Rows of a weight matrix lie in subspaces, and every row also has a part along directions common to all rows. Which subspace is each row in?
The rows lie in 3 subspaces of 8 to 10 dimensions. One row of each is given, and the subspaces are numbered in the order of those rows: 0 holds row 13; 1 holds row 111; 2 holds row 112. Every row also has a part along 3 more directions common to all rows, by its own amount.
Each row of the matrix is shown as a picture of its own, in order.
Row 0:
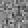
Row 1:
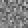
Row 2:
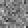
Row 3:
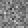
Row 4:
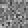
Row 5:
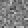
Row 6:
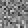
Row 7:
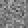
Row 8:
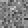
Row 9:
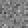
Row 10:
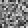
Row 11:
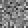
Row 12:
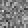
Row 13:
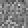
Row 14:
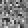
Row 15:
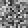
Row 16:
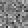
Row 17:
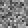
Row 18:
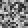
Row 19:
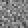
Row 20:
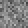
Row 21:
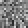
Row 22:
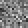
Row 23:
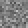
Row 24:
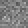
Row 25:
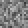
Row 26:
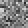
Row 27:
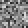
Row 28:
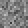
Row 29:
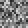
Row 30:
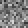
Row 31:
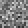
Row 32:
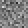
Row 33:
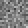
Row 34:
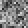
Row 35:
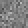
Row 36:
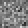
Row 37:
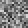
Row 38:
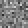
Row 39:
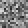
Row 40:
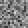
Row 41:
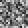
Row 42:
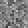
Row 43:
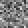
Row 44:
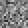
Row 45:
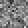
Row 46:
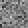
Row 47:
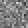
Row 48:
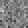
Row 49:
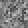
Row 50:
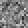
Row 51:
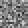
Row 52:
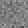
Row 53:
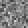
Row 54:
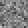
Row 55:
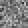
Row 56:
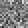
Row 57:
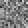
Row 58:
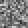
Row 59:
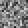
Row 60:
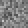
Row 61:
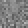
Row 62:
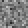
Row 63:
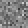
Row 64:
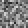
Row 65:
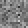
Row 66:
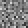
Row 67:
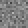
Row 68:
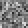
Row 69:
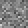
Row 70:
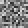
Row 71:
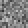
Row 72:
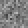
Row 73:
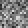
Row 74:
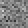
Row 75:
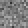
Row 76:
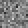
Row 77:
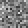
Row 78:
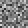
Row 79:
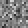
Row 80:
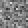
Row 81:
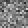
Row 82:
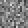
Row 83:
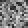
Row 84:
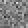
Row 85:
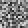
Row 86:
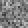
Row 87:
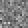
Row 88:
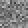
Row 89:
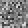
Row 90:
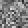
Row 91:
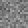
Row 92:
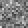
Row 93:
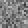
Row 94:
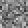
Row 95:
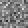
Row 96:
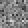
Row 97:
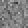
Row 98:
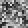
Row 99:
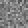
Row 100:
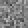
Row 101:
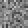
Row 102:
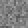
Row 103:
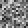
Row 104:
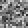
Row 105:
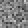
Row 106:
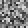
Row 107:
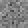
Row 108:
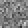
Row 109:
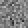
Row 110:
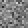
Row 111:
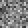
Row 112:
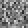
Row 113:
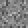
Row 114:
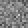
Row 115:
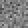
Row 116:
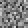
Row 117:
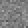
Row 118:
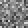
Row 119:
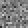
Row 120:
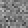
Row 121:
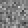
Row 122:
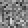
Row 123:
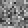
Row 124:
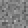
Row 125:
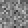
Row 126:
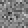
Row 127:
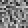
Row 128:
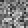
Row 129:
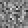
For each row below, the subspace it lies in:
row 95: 1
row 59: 2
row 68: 2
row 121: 2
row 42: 2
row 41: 2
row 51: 2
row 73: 0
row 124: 2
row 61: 1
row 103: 2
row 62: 0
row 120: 1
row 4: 1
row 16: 0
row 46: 2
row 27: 2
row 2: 1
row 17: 0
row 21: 1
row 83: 0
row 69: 2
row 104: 2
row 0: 1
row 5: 0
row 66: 1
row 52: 0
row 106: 1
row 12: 2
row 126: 0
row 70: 1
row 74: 1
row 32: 2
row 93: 2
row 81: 0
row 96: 1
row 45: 2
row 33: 1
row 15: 1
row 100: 1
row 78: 2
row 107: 1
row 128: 0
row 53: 2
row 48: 1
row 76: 0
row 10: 1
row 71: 2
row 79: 0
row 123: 2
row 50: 2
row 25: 0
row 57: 1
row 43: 2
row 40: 2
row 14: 1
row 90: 0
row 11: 2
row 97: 2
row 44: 0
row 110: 2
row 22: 1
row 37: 0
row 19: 1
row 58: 2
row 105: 1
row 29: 0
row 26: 1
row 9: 0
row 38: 1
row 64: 0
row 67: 1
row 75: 2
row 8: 0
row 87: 2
